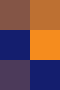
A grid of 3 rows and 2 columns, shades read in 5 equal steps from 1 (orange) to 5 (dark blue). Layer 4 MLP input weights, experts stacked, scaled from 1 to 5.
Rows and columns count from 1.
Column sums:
12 8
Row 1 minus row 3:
-1 -3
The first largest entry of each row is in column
1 1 2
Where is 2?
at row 1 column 2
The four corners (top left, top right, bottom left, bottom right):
3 2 4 5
